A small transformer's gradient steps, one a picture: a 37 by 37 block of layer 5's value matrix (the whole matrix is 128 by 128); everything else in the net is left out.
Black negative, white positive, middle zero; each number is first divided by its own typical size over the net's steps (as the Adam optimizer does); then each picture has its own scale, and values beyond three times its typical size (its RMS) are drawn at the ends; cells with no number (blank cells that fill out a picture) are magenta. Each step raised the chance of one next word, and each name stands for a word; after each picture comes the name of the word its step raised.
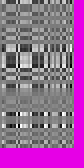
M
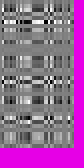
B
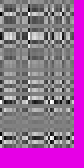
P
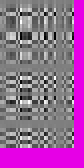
P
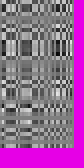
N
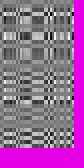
P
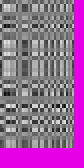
N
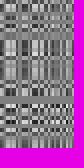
N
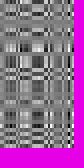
M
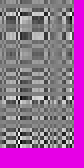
P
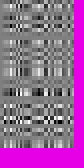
N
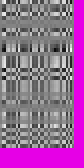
M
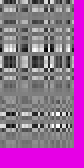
M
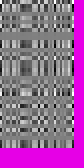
N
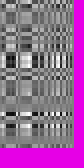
M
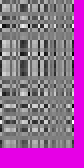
N
